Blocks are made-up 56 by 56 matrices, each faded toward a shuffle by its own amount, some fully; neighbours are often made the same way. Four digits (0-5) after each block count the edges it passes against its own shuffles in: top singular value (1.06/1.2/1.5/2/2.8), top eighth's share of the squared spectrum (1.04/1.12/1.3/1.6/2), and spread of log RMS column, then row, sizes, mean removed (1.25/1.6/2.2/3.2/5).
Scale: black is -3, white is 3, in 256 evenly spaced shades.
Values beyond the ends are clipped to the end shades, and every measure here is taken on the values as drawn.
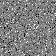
0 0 0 0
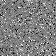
1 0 0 0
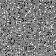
3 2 1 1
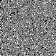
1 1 2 0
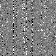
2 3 3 0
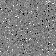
1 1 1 0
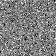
1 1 0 0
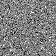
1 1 0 0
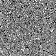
2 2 0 0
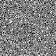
3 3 1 1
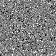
2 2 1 0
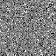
3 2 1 1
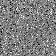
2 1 0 0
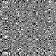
4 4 2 2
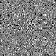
3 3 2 2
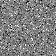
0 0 0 0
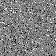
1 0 0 0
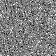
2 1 0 0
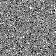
0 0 0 0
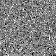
1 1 1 0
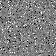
1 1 1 0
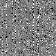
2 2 3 0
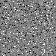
0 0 0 0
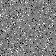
0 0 0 0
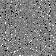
1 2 2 0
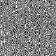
2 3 3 0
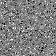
2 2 0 0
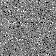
1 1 0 1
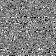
1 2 0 3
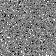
0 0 0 0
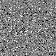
1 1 0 2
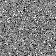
0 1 0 2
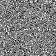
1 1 0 2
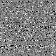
1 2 0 3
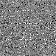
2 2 0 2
